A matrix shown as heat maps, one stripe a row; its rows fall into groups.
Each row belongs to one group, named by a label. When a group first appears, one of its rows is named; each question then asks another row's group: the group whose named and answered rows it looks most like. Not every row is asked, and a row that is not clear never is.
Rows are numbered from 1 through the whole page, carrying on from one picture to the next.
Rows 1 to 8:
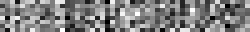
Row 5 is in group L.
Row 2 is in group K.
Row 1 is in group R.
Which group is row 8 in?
L
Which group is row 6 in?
R
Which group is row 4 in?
R
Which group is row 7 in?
K
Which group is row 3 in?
R
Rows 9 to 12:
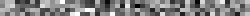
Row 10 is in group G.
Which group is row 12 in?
K
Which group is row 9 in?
G
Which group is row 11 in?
L
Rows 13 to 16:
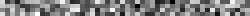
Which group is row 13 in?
R
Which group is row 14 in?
G
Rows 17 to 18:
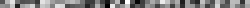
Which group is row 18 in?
R
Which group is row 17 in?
G
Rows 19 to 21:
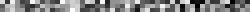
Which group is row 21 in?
K
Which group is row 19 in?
L
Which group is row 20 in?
G
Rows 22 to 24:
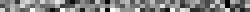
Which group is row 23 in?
K
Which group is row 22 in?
R
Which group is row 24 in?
L
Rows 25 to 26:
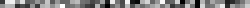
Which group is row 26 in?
G
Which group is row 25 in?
K
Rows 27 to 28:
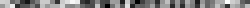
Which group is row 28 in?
G
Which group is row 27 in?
G
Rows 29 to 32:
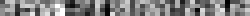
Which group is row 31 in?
G
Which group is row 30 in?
R
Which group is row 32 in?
R
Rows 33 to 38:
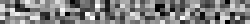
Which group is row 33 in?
R
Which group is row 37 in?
L
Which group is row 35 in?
G
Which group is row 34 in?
R
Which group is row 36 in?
L
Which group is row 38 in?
K
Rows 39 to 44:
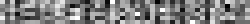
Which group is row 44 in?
R
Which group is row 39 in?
R
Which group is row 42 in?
R
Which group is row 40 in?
R
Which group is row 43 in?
G
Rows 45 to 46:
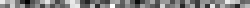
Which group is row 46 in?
K
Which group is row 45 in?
G
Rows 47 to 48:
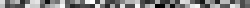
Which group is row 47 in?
L
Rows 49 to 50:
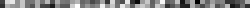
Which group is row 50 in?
K
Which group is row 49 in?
K
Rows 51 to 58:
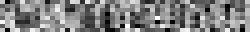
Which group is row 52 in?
R
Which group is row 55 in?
G
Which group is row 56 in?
G
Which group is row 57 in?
G
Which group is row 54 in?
G
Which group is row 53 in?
R
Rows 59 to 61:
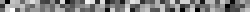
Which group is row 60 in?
K
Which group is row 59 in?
L
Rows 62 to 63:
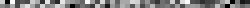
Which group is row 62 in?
L
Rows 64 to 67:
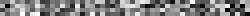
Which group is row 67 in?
L
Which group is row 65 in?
L
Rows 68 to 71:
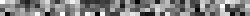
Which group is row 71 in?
L
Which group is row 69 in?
G
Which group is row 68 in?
G
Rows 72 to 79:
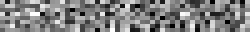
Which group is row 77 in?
R
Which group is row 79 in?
K
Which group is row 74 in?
R
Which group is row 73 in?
G
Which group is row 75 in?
L
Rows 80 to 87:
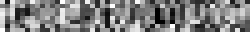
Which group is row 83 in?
G
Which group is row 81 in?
K
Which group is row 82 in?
G
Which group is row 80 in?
L
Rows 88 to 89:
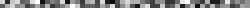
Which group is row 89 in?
K
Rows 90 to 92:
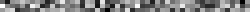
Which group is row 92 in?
G
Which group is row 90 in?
L
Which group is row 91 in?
L
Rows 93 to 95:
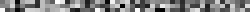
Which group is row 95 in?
R
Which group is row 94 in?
G
